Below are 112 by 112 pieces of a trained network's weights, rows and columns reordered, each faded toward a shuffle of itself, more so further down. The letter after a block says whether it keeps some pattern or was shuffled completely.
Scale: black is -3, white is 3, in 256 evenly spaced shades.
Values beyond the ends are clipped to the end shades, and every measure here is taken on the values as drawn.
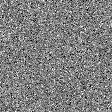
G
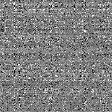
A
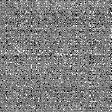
A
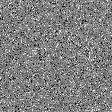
G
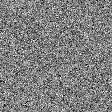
G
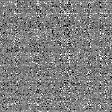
A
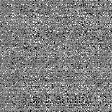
A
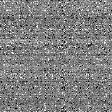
A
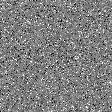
G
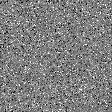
G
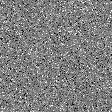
G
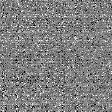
A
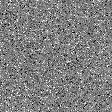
G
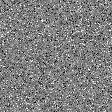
G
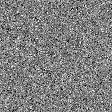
G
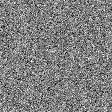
G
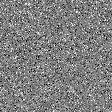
G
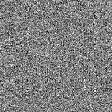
A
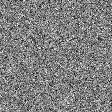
G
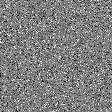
G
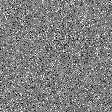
G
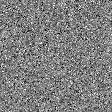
G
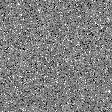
G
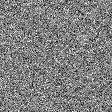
G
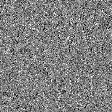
A
